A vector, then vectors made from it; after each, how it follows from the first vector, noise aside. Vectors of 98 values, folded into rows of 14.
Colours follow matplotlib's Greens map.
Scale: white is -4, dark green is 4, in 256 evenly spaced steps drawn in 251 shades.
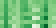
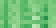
shrunk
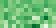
sign-scrambled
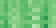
shrunk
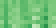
shrunk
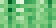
reversed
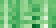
negated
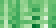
negated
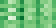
wrapped around
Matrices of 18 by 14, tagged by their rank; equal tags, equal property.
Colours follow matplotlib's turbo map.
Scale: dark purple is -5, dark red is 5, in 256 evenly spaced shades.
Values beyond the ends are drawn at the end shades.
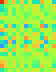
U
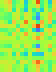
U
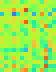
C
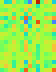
U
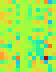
C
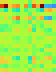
U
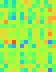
C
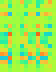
U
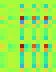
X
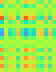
X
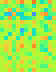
C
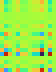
X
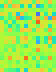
C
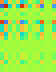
X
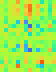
C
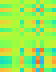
X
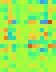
C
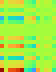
X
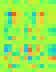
U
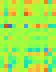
U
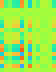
X
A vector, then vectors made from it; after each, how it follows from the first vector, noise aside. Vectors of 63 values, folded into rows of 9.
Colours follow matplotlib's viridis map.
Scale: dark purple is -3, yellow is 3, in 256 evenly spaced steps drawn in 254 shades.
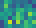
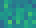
shrunk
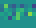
partly zeroed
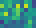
reversed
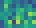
copied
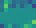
partly zeroed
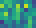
reversed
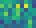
reversed
